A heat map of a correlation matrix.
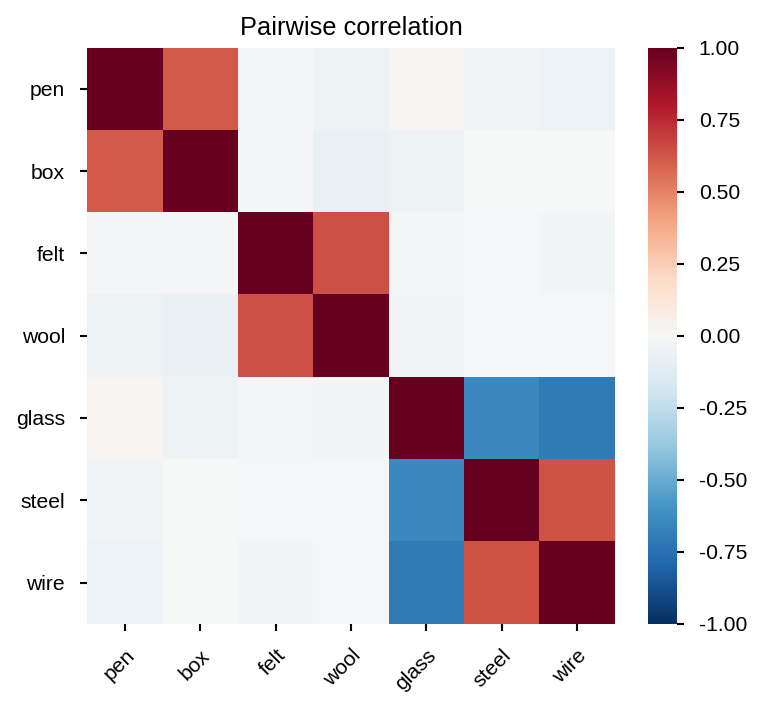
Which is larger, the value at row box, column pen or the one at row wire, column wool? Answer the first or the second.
the first
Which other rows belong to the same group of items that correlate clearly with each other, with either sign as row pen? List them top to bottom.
box
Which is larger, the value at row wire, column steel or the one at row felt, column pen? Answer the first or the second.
the first
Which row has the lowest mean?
glass
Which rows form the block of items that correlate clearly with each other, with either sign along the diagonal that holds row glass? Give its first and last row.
glass to wire
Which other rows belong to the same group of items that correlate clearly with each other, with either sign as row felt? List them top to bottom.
wool
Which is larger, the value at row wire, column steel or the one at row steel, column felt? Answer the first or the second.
the first
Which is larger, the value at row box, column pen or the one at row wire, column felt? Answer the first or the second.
the first
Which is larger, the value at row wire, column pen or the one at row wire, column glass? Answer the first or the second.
the first
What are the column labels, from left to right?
pen, box, felt, wool, glass, steel, wire
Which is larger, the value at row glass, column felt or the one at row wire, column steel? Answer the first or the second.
the second
